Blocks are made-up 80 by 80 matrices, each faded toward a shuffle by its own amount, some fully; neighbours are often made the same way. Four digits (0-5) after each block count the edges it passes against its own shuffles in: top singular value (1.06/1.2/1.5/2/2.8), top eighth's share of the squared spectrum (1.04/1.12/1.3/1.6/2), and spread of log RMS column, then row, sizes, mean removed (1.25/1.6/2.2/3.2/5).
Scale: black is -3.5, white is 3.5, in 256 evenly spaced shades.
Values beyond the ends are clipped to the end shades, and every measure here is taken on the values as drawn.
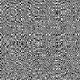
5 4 3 3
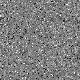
3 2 0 1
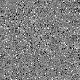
3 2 1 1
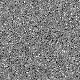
2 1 0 0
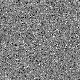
2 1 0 0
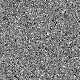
1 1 0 0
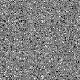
3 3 1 1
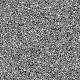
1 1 0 0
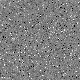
1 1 0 0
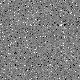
2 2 0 1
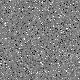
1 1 0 0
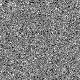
2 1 0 1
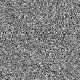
3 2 0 2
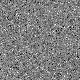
0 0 0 0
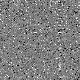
3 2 1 1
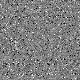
1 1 0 2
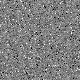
0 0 0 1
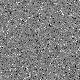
0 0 0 0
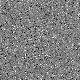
0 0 0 0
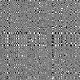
5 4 3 3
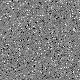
1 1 0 0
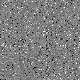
3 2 0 0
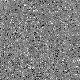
3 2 0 1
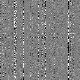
3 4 4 1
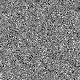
2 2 0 0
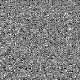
3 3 1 2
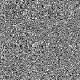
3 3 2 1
